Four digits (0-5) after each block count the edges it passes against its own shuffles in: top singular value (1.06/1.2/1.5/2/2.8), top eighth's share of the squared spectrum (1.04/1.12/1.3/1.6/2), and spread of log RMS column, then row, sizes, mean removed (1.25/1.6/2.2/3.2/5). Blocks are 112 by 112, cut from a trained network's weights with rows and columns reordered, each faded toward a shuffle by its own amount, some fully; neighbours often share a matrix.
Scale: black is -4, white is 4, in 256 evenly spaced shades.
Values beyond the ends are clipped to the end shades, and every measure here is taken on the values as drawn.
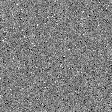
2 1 0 0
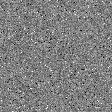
1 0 0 0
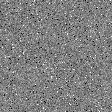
0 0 0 0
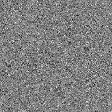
3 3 1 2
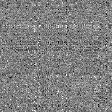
3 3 2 2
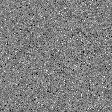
2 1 0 0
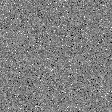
0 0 0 0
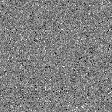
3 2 1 1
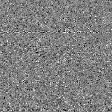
3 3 1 2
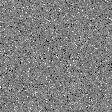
0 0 0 0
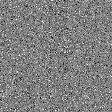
2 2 1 1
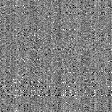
4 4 2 3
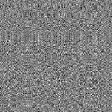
4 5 3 3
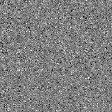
3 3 2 2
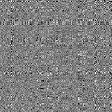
4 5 3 3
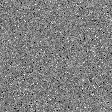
0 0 0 0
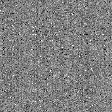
3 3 1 2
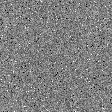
1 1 0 0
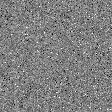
1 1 0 0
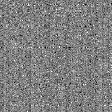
3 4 1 2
